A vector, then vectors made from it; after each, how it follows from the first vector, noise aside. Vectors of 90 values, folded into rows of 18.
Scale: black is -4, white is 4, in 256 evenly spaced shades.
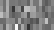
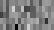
negated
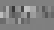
partly zeroed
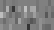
partly zeroed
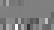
partly zeroed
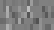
partly zeroed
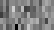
negated
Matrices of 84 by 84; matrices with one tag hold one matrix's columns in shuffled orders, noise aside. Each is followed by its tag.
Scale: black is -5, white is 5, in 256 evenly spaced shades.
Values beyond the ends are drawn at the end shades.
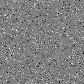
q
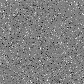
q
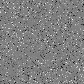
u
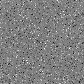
q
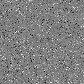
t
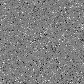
u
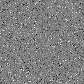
u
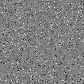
u
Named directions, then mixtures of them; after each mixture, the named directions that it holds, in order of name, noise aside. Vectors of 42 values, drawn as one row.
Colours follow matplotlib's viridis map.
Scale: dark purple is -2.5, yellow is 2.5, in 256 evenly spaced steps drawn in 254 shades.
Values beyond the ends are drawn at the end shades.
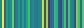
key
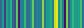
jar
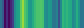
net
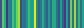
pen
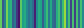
pen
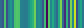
key, pen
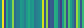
key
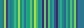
jar, key, pen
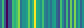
net, pen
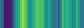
net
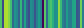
key, net, pen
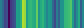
net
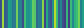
jar, key, pen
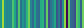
jar, key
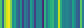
key, net, pen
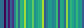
jar, net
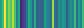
jar, net, pen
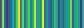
key, net, pen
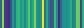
key, net, pen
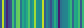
key, net, pen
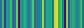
jar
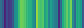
net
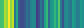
net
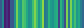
jar, net, pen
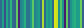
jar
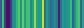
key, net, pen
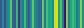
jar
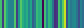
jar, key, pen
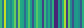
jar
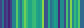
jar, net, pen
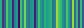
jar, key, pen
